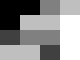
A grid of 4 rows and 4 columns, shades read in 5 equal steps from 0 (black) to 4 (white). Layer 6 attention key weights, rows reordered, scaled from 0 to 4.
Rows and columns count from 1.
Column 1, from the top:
0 0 1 3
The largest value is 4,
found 3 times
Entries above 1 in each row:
2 3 3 3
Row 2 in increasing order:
0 3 3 4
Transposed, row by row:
0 0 1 3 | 0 3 2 3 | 2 3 2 1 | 3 4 4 4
